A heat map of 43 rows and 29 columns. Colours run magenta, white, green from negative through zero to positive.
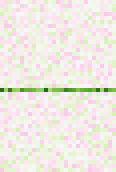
Mirror symmetry: none. Odd lines: row 23. Average level on the scale: 50%. Histogram: skewed, a long tail of high values.
